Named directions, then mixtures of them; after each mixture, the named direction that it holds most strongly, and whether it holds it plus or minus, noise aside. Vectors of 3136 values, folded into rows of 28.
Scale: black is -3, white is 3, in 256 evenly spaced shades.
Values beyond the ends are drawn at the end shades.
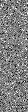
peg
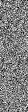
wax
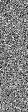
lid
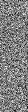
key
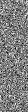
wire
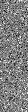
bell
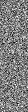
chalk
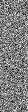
key, minus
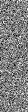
bell, plus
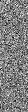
lid, minus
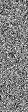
wire, minus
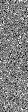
bell, plus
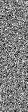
wire, plus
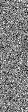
bell, plus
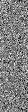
bell, minus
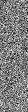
chalk, plus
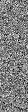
lid, minus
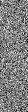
wax, minus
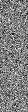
wire, minus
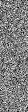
wax, plus
